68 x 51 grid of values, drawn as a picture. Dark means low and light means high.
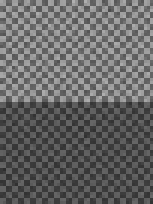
The table splits into 2 rows of 1 panel. Panel 1,1: middling, checkered, strong in contrast. Panel 2,1: low, checkered.
